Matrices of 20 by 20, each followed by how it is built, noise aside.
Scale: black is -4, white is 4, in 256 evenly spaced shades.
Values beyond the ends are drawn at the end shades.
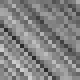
Toeplitz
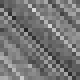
Toeplitz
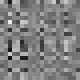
low rank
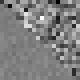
upper triangular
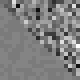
upper triangular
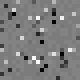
sparse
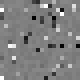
sparse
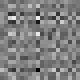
low rank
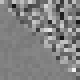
upper triangular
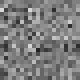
low rank
